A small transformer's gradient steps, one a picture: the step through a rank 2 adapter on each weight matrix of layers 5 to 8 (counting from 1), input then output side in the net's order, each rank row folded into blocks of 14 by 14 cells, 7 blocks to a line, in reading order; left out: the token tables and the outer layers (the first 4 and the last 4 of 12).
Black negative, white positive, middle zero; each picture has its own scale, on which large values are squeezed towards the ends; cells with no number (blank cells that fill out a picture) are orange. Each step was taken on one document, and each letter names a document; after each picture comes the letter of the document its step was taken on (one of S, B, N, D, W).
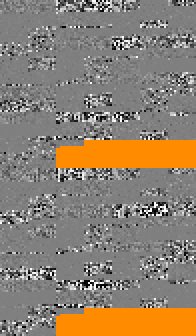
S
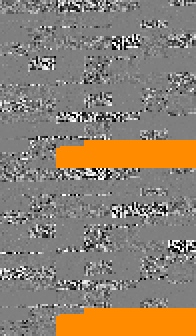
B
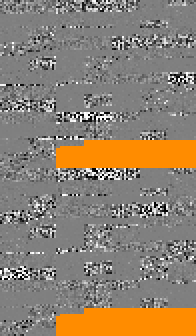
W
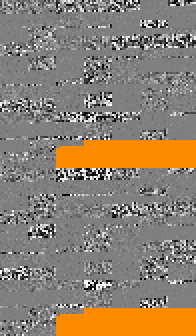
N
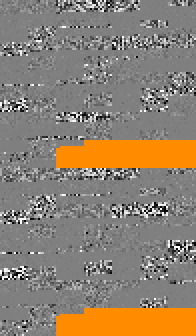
B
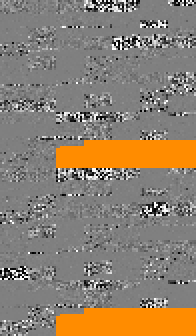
S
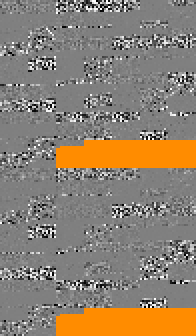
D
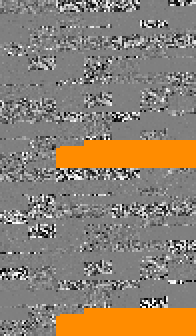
N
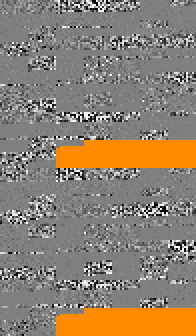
B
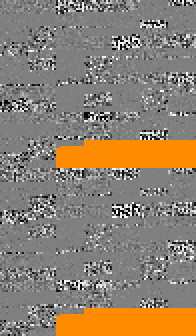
D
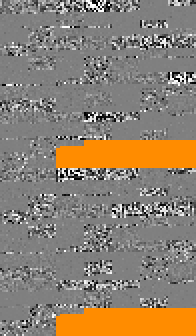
N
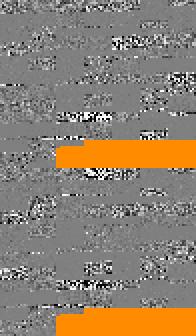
B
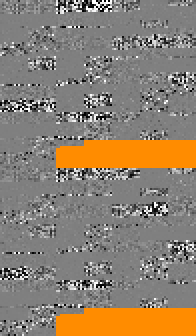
S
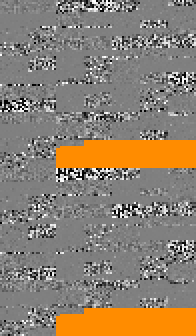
D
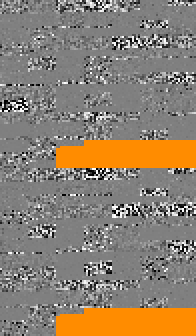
W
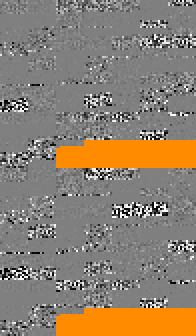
D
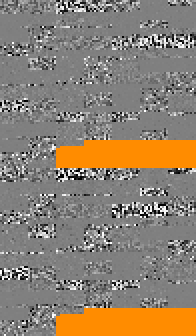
N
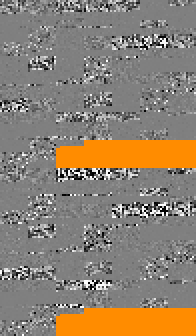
N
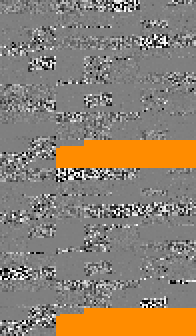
W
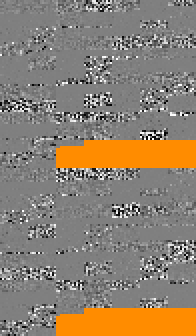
D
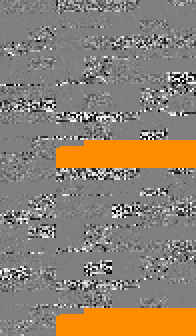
B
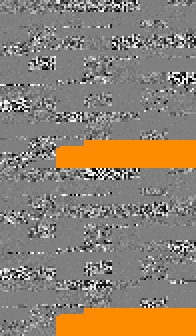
B
